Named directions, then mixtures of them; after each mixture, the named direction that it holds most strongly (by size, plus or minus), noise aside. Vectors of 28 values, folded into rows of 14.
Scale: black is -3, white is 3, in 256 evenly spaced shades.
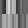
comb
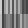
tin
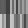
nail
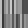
tin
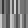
nail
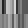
comb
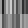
tin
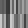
nail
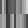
tin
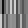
tin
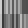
tin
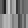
comb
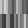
nail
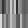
nail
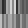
comb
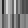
tin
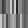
nail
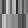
comb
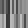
nail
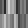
comb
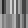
tin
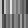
tin
